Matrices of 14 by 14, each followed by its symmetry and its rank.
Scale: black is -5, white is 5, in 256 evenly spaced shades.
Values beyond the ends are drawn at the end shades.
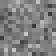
antisymmetric, full rank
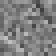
antisymmetric, full rank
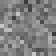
antisymmetric, full rank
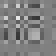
symmetric, rank one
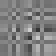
symmetric, rank one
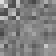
symmetric, rank three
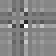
symmetric, rank one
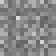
symmetric, rank three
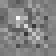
symmetric, rank three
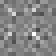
symmetric, rank three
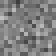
antisymmetric, full rank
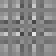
symmetric, rank one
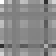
symmetric, rank one
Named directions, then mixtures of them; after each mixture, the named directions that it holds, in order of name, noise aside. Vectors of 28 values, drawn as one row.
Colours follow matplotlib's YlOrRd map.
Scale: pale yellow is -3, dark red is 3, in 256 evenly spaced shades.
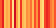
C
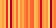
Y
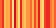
C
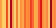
Y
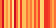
C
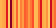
Y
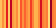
Y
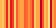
C, Y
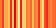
C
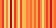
C, Y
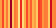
C, Y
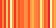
Y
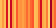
Y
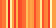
Y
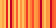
Y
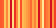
C, Y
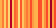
C, Y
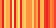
C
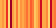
Y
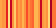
Y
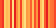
C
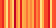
C, Y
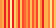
C, Y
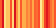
C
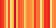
C, Y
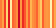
C, Y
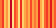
C, Y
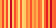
C, Y
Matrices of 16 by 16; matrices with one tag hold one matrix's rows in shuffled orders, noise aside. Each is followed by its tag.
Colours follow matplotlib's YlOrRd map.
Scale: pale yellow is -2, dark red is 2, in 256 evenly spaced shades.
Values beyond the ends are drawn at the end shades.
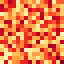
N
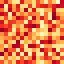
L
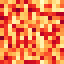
L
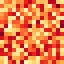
N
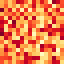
L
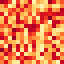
L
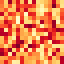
L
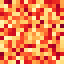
N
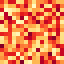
N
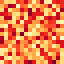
N
